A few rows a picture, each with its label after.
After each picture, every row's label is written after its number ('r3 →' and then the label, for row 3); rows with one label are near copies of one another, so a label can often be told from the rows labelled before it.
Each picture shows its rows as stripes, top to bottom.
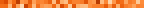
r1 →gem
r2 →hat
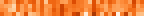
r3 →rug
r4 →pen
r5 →pen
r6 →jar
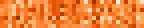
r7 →jar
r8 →pen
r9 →rug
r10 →pen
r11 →gem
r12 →jar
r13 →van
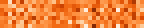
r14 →van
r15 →pen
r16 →jar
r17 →van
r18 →rug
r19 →hat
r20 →jar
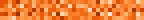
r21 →gem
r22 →hat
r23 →rug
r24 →gem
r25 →pen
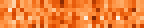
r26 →pen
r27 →pen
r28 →van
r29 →hat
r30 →jar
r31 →pen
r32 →rug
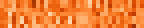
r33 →rug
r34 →rug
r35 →pen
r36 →van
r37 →hat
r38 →hat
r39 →van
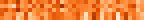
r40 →gem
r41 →pen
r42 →gem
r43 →jar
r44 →jar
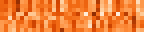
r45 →gem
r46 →gem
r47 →gem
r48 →jar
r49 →van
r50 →rug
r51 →rug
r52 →pen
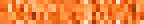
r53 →jar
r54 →van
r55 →van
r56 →rug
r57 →rug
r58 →jar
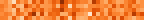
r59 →pen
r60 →hat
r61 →pen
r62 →rug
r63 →hat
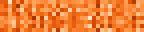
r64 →van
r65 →gem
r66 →hat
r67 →gem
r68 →rug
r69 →pen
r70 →rug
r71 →gem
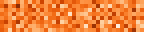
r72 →pen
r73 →gem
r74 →rug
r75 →hat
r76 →rug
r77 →gem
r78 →jar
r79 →van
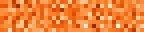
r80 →hat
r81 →gem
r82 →pen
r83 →rug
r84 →gem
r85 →hat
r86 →jar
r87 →van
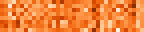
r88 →pen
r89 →van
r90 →jar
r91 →van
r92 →pen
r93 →gem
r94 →gem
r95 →jar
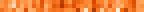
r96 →pen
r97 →pen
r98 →jar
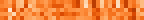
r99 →jar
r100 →jar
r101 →van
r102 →pen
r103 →van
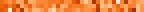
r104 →jar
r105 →gem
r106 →van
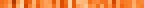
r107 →hat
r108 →hat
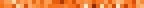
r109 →pen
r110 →jar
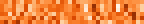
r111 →hat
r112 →jar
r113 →jar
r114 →van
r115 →rug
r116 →gem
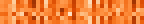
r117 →rug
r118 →rug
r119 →pen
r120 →hat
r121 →rug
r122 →rug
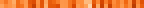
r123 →rug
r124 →rug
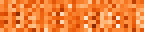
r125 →rug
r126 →hat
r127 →pen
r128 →gem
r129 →jar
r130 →gem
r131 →jar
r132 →rug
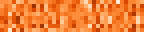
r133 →jar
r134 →rug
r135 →rug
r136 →van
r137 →gem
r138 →gem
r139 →rug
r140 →van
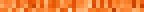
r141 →rug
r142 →rug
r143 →hat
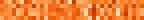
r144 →hat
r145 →rug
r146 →jar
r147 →jar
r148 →rug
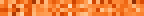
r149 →rug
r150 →hat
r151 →gem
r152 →hat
